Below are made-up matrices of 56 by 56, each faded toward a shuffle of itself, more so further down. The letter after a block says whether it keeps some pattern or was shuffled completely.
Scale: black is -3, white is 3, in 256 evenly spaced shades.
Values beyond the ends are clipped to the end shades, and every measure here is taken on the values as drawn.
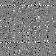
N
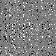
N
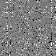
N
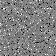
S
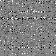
N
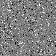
S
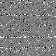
N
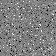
S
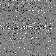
N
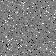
S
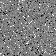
S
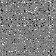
N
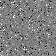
S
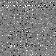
N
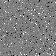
S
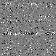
N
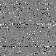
N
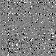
N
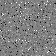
S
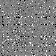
N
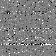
N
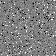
S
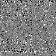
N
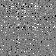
N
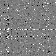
N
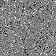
S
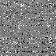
N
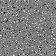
S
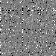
N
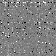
N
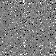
N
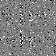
N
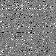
N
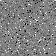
S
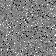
S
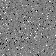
S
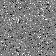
S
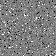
S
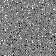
S
